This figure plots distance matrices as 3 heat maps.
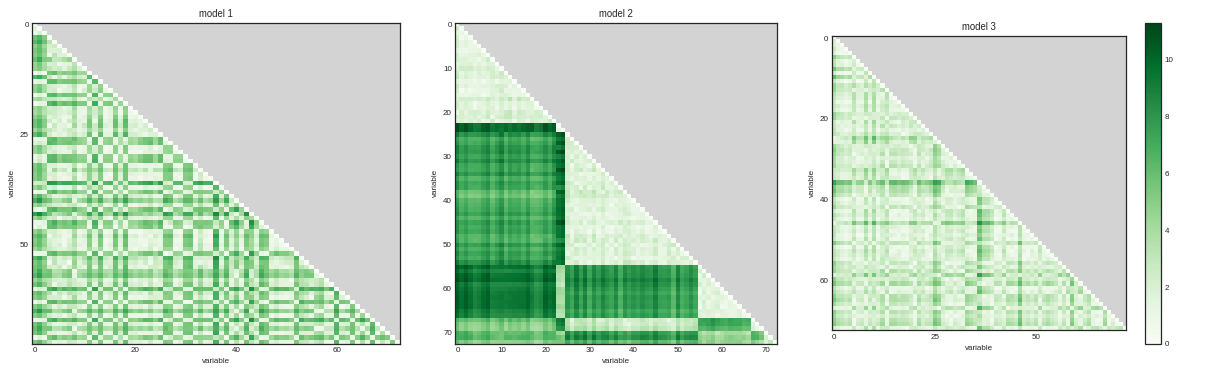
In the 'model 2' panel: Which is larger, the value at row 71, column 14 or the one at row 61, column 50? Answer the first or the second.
the second
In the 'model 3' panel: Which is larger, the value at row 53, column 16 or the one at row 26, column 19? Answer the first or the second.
the second
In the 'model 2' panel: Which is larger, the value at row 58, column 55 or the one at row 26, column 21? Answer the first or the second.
the second
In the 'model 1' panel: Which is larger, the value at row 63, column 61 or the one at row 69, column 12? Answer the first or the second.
the first
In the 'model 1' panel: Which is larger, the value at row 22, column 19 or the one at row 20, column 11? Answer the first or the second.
the second
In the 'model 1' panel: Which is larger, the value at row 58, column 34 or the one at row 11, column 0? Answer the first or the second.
the first
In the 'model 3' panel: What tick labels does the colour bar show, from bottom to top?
0, 2, 4, 6, 8, 10
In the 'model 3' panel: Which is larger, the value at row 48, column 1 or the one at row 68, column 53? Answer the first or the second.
the second
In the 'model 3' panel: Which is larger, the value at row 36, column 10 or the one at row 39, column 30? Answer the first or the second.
the first
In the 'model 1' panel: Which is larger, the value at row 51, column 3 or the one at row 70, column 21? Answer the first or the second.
the first
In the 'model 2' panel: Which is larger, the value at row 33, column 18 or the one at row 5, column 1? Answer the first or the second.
the first
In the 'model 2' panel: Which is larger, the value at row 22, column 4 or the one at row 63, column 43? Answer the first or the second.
the second
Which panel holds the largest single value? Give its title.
model 2
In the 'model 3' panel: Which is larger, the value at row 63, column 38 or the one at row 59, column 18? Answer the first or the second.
the first
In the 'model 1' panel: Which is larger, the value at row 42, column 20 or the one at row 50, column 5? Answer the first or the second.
the first
